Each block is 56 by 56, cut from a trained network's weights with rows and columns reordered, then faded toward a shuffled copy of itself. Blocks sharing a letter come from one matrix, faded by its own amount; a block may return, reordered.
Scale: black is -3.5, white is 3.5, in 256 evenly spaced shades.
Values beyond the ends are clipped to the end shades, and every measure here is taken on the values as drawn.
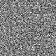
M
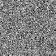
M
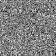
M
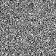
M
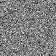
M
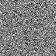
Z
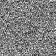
M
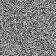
M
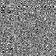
Z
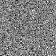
M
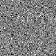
Z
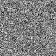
M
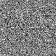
M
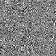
Z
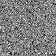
M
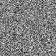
M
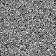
M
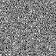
M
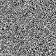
M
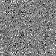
Z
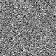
M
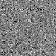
Z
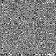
Z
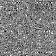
Z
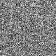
M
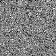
M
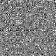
Z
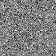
M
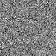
M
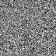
M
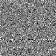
Z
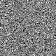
M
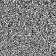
M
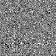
Z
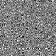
Z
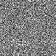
M
